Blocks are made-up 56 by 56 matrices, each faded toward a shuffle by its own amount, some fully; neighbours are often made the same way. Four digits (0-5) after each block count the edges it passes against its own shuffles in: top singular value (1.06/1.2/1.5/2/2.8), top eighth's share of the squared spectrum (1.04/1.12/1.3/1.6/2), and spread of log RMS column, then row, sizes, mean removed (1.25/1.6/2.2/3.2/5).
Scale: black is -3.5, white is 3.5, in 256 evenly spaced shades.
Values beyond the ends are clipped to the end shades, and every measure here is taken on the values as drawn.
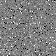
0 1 0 1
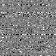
2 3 1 3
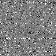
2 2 1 2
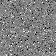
0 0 0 0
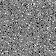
0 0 0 0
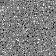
1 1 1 0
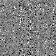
1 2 2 0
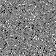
0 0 1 0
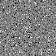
1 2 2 1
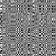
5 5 4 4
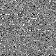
1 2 0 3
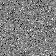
0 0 0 0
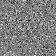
1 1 0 1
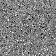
0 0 0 0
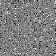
3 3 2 1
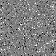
3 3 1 0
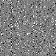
3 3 2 0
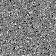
0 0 0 0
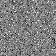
0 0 0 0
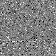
1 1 0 1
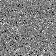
0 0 0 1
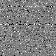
2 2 0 2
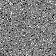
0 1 0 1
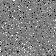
0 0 0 0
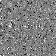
3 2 0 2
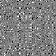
4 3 2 2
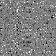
3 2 1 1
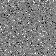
2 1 0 0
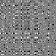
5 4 3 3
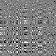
5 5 3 3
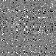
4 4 2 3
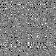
3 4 2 2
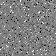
1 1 0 0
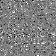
3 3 1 2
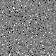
2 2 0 0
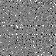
3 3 1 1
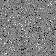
1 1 0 0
